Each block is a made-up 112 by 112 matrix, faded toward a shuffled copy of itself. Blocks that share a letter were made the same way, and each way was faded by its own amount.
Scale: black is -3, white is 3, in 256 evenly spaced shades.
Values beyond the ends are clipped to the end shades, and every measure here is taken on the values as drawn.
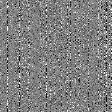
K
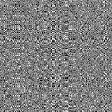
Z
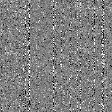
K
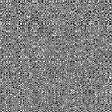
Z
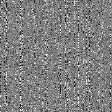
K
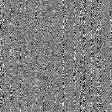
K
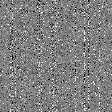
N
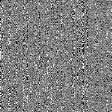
K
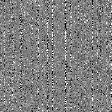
K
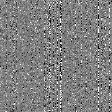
K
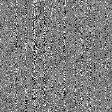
K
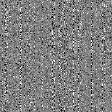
K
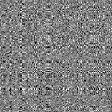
Z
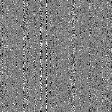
K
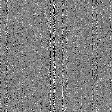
K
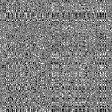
Z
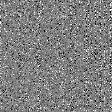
N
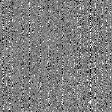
K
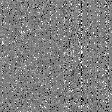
N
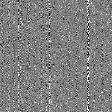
K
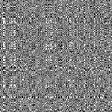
Z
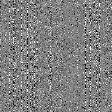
K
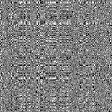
Z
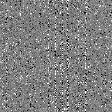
N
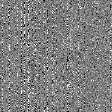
K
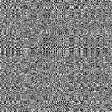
Z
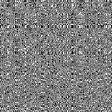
Z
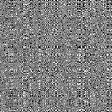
Z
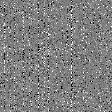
N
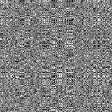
Z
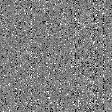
N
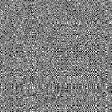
Z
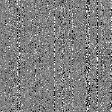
K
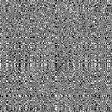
Z
